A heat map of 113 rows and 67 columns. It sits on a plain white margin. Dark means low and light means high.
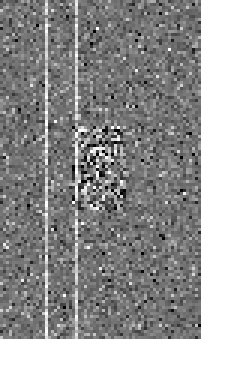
Odd patch: rougher, in the centre. Stripes: none. Mirror symmetry: none. Odd lines: columns 16 and 26. Roughest part: centre. Slope: none.
